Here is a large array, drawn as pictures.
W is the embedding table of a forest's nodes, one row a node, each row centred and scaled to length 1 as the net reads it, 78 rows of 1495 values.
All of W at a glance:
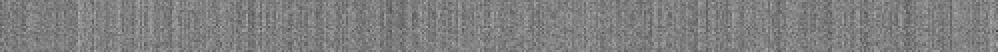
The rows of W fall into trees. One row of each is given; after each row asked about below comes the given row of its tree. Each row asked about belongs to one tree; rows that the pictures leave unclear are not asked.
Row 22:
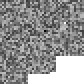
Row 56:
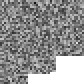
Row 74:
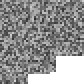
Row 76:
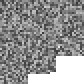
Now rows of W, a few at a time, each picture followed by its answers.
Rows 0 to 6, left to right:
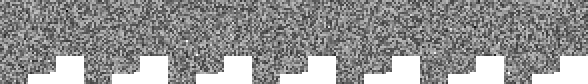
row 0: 74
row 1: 56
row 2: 22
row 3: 56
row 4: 76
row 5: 76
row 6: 74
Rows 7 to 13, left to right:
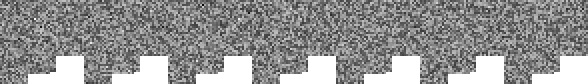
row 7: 76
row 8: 56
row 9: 22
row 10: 74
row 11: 76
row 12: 22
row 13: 74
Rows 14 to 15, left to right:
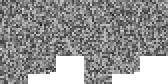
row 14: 76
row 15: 56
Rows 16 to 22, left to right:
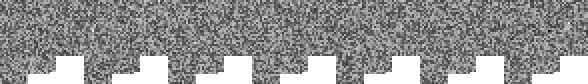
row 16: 56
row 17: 76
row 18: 56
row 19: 56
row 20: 22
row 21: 56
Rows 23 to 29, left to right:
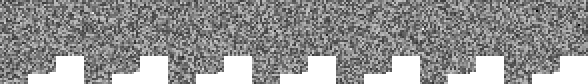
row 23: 22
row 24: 22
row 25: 22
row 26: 56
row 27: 76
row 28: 56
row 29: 22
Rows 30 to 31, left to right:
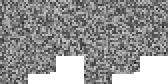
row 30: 76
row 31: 22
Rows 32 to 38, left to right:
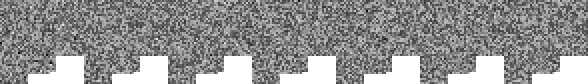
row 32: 74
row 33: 22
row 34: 76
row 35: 56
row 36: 76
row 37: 22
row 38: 22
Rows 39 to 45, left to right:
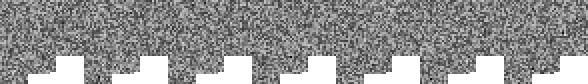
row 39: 74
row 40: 56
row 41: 56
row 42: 22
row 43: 76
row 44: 76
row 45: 76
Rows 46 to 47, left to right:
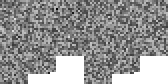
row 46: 74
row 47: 76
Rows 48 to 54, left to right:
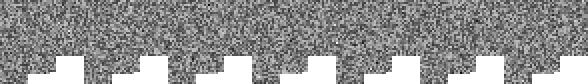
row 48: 56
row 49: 76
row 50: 56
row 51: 56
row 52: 22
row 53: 74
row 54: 22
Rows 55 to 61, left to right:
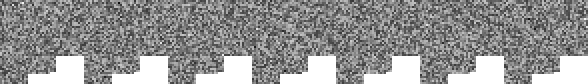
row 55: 76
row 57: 56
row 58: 76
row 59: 56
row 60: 22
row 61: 56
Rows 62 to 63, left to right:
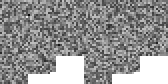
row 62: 74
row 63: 22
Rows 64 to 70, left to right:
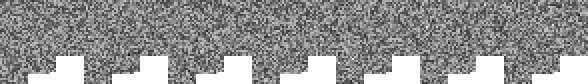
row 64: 22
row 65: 76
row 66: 22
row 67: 22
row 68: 76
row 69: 56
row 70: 76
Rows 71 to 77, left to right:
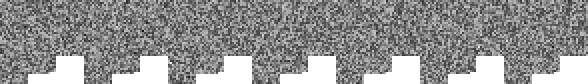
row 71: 22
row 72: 76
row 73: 56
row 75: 56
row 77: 56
